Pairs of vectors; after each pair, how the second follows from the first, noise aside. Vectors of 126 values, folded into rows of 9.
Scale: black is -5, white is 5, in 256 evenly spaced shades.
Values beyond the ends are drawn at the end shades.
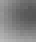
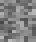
shuffled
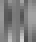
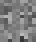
sign-scrambled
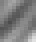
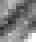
scaled up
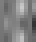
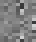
sign-scrambled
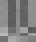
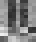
scaled up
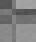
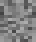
shuffled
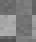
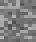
shuffled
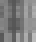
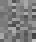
sign-scrambled
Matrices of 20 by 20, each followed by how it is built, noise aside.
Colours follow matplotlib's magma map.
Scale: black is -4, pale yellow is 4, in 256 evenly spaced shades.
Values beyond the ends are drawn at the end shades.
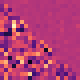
lower triangular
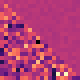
lower triangular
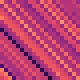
Toeplitz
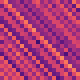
Toeplitz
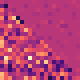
lower triangular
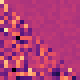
lower triangular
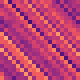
Toeplitz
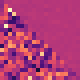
lower triangular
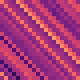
Toeplitz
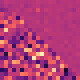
lower triangular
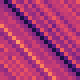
Toeplitz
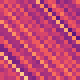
Toeplitz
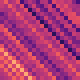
Toeplitz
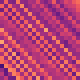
Toeplitz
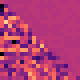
lower triangular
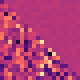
lower triangular
